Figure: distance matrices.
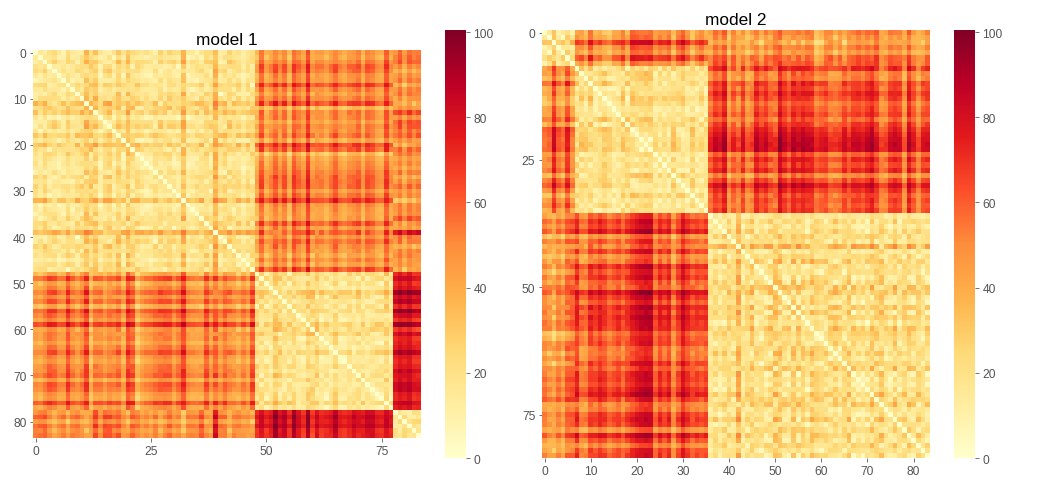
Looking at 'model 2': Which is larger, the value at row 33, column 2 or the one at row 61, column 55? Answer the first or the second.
the first
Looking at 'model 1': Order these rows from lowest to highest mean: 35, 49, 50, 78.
35, 50, 49, 78
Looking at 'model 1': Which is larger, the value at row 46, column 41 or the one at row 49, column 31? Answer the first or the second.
the second
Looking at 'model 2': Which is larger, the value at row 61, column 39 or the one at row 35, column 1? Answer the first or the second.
the second
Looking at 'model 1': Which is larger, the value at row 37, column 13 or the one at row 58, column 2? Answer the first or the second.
the second
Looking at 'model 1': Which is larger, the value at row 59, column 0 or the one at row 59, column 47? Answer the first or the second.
the second
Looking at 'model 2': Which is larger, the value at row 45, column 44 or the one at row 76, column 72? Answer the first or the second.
the second
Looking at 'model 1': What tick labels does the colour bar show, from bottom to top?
0, 20, 40, 60, 80, 100
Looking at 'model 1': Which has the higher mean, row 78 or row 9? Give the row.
78
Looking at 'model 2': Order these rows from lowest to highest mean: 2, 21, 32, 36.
36, 32, 2, 21
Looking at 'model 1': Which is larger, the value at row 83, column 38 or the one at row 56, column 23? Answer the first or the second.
the second
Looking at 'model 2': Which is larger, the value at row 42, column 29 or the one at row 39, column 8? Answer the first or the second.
the second
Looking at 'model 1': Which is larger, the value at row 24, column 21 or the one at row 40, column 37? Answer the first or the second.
the second
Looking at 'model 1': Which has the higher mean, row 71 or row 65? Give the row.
65
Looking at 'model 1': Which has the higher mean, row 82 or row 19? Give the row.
82
